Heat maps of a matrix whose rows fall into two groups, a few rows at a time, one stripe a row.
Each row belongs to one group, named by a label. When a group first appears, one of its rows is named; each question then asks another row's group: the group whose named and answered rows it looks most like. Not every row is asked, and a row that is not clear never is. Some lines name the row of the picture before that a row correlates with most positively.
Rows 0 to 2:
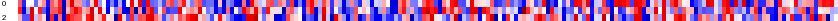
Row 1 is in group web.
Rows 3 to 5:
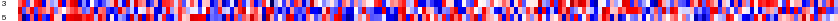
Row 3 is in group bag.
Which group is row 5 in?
web
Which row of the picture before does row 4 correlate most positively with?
0
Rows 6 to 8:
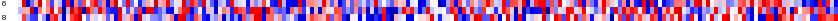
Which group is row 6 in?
bag
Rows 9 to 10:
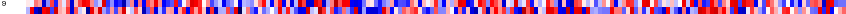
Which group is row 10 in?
bag
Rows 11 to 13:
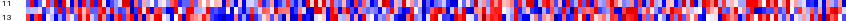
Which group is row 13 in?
web
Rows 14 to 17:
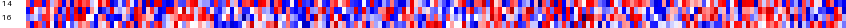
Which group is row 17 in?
web
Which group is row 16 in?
bag
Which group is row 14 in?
web
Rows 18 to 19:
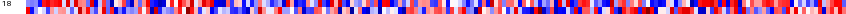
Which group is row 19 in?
web
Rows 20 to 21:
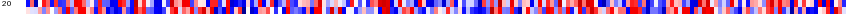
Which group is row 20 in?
bag
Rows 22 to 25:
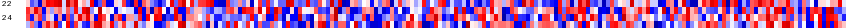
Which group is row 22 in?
bag
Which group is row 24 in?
web
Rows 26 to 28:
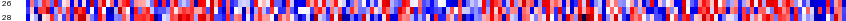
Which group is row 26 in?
bag
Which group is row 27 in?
bag
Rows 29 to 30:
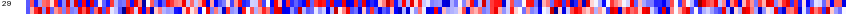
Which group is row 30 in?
web
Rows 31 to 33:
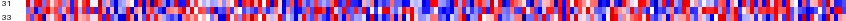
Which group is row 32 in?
bag
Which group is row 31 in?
web
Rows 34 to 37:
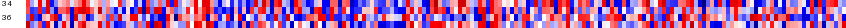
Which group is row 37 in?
web
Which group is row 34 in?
web
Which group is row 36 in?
bag
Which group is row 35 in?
web
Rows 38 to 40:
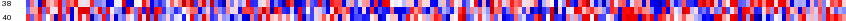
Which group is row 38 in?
bag
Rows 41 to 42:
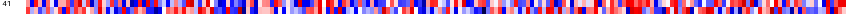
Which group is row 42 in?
bag
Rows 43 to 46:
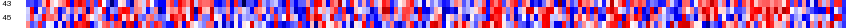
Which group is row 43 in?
bag
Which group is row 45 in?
bag
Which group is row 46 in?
web
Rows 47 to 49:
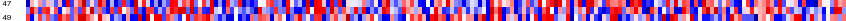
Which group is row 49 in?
web
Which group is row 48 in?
bag
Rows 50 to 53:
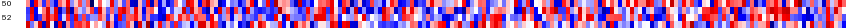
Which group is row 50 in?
web
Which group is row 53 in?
web
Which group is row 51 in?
bag
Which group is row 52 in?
bag
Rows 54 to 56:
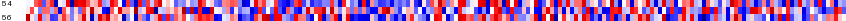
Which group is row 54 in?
web
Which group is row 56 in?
web
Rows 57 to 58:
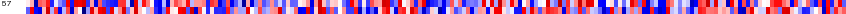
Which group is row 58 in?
bag
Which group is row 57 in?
bag
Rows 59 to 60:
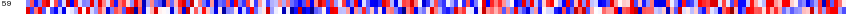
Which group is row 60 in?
web
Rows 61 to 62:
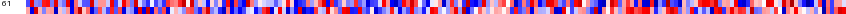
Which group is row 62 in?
web
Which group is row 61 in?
bag
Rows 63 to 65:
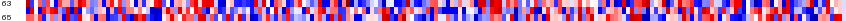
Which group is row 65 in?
bag
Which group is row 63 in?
web
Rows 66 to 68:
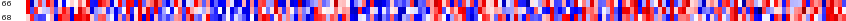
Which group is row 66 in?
web
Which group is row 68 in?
web
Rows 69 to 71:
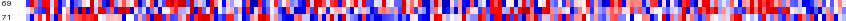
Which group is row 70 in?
bag
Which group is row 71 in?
web
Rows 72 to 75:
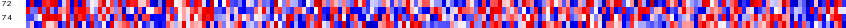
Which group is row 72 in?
bag
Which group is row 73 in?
web
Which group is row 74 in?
bag
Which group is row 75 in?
bag
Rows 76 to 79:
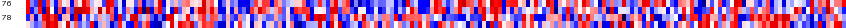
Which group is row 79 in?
bag
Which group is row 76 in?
web
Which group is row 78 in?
bag
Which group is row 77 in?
web
